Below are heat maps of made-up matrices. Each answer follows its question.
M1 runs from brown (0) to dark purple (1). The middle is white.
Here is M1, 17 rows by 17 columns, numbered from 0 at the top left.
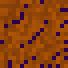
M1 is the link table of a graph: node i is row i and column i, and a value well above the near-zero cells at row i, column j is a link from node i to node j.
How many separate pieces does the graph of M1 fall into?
1
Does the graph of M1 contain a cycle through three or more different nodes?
no
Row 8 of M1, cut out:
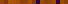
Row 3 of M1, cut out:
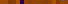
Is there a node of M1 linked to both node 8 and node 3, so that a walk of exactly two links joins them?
no
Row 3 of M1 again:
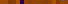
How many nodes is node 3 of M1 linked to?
1
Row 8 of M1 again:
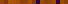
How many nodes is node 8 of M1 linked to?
2
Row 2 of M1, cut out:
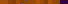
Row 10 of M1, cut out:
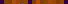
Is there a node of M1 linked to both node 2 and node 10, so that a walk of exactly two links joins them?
yes
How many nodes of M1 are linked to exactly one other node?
9
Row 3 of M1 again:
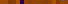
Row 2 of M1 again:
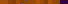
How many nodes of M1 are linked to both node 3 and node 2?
0
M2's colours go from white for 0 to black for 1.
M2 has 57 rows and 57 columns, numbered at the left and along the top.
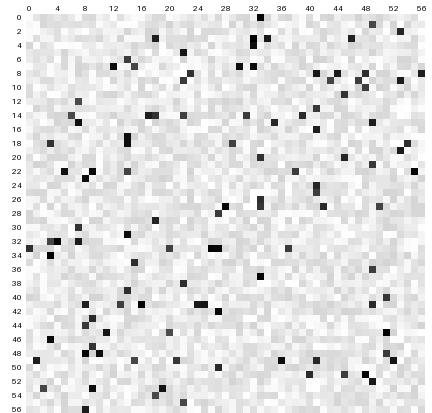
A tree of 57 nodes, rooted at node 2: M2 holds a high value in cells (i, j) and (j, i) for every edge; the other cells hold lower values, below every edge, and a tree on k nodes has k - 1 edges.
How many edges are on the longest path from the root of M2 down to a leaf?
19
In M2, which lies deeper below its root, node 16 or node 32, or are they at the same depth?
node 16
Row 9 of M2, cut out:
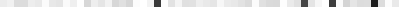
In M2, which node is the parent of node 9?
53
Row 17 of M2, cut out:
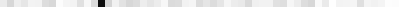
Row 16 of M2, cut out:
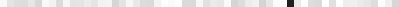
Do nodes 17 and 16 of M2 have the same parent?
no
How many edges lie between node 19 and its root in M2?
2
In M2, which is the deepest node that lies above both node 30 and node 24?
7
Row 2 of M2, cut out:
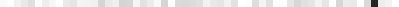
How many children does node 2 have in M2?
1
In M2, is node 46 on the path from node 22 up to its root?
no
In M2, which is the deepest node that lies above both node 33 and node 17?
14
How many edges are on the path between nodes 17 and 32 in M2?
4
